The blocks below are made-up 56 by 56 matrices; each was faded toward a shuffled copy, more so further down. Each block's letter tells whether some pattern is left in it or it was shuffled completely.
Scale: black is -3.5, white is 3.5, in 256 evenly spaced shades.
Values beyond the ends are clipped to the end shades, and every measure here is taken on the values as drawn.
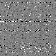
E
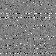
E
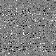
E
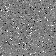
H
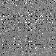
E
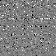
E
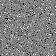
H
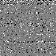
E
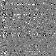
E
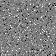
H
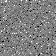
H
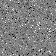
H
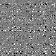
E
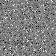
H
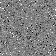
H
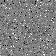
H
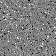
H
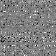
E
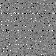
E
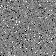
H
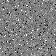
H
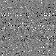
E
